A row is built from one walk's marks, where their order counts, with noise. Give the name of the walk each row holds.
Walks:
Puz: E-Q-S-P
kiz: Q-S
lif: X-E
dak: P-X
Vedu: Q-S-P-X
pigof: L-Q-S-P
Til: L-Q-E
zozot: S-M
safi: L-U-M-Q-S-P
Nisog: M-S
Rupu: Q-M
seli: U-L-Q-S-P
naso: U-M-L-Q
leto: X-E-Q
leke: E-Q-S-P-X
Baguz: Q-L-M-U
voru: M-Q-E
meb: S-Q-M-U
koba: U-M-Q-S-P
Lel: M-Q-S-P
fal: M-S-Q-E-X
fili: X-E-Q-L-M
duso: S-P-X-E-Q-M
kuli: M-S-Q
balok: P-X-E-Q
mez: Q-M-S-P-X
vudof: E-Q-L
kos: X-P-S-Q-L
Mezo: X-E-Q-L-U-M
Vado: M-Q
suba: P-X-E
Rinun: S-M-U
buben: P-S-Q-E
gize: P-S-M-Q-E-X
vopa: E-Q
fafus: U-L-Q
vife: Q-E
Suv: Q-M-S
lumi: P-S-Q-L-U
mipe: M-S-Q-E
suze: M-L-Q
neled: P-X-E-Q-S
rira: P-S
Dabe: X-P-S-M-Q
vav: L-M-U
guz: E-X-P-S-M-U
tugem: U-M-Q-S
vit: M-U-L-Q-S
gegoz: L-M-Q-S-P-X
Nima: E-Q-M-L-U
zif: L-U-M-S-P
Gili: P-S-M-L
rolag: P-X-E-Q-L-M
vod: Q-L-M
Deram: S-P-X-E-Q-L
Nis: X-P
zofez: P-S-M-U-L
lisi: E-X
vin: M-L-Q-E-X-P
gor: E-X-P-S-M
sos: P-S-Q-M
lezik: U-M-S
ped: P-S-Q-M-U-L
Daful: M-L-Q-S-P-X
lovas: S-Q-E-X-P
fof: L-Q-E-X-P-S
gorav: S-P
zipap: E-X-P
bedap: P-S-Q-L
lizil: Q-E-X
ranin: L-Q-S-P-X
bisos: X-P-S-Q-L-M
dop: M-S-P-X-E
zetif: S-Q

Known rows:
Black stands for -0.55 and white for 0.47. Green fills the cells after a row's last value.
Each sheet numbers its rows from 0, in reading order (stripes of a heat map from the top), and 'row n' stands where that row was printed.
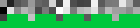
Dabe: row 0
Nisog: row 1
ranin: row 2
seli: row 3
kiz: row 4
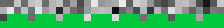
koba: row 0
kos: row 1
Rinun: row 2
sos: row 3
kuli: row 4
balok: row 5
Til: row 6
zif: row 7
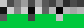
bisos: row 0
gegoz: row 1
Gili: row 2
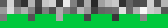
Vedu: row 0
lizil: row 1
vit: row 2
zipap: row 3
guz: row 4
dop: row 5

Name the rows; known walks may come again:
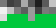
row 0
mez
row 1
zif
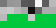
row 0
rira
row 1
lumi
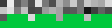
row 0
seli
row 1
ped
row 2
Baguz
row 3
fal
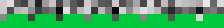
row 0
neled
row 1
zipap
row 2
gegoz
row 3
balok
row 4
bisos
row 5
dop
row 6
Vado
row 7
kuli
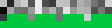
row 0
gize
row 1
Vedu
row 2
kos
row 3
Nisog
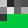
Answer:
guz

